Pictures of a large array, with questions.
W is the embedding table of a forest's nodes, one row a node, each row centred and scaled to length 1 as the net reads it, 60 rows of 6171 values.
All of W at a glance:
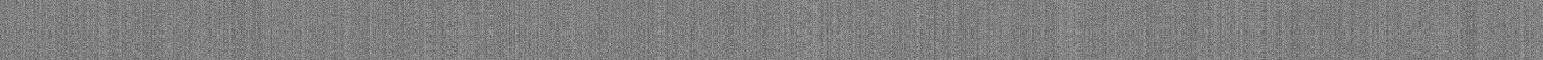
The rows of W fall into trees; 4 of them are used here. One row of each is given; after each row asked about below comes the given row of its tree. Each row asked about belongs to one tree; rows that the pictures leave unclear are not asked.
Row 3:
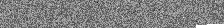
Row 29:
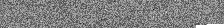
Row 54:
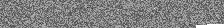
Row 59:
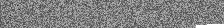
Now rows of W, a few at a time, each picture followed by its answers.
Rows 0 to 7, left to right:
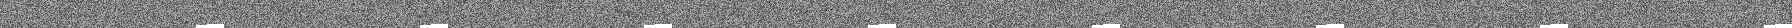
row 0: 3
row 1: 29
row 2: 59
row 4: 29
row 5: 54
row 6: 59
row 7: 3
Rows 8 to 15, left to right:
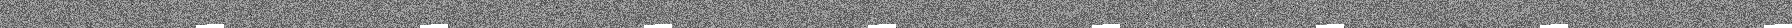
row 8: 54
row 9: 3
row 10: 59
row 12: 3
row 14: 3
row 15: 59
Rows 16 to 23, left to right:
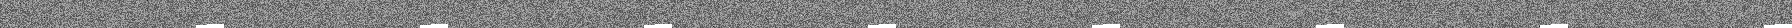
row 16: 59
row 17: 29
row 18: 59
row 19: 3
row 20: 59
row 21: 3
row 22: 29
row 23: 3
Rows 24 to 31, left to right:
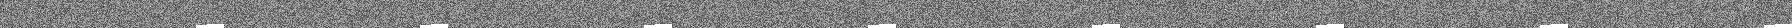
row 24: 3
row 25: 54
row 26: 3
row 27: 59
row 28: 3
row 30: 59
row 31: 59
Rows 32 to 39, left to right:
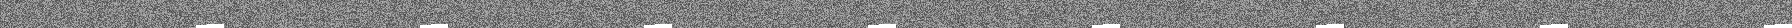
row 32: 59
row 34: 59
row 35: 29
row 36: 54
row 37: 29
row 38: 59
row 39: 3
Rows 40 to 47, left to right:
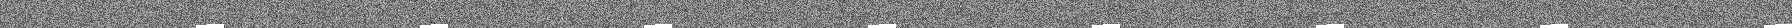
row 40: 59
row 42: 29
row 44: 3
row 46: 54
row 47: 54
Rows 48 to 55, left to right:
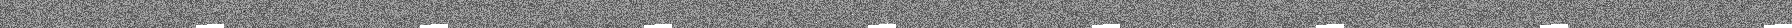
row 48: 59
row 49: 3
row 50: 29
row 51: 29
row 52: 59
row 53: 59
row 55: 3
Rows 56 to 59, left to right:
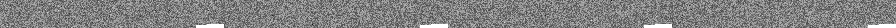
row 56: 54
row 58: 3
